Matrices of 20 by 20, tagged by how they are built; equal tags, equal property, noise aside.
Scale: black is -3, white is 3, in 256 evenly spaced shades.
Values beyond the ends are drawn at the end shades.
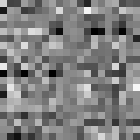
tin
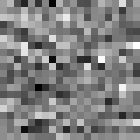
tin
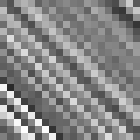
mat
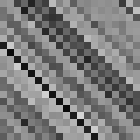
mat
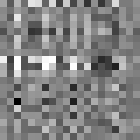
tin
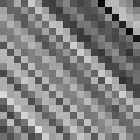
mat
